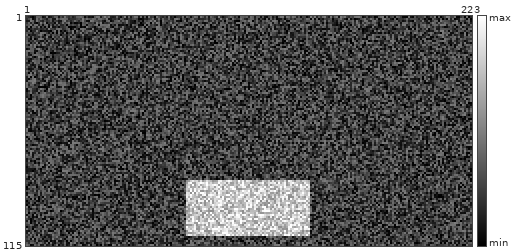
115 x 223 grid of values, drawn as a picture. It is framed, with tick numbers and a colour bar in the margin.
Ninth with the highest average: bottom middle. Histogram: skewed, a long tail of high values. Average level on the scale: 30%. Odd patch: higher, in the bottom middle.
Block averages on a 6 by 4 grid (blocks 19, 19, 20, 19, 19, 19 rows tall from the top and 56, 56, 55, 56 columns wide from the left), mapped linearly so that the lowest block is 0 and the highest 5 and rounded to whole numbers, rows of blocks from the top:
0000
0000
0000
0000
0550
0550
